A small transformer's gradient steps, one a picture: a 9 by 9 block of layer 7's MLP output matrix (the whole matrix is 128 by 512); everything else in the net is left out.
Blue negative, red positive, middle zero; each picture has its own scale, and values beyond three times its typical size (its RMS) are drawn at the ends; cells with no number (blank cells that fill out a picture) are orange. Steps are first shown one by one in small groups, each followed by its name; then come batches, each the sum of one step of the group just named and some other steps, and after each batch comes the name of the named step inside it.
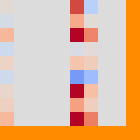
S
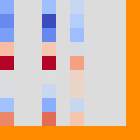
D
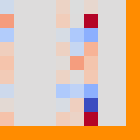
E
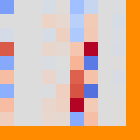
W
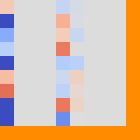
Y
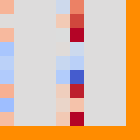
Y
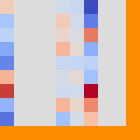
Y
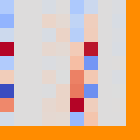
W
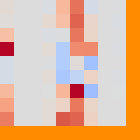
W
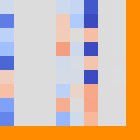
Y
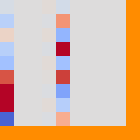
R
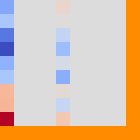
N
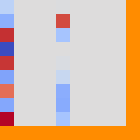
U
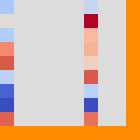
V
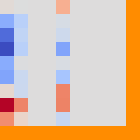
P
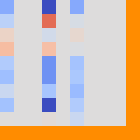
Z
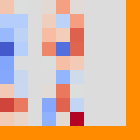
P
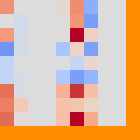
P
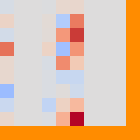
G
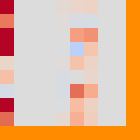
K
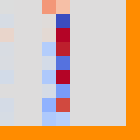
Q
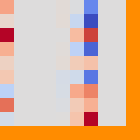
K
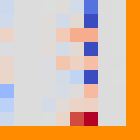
G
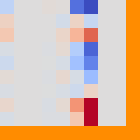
Q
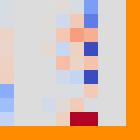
G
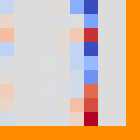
Q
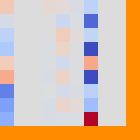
Q
